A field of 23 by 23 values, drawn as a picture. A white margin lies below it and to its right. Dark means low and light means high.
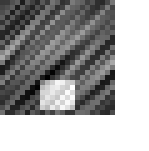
Grain: diagonal, up to the right. Odd patch: higher, in the bottom middle. Ninth with the highest average: bottom middle.
